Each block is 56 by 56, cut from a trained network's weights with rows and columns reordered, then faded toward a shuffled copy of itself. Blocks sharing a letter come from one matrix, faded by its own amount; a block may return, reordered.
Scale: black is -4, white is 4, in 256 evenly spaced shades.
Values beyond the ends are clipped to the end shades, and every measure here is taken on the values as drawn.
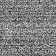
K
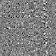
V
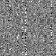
V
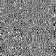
V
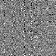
V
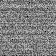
K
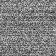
K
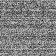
K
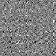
V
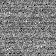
K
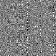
V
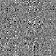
V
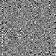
V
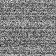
K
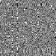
V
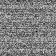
K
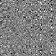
V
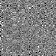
V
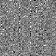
V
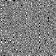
V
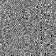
V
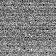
K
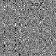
V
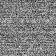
K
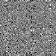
V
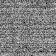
K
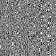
V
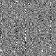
V
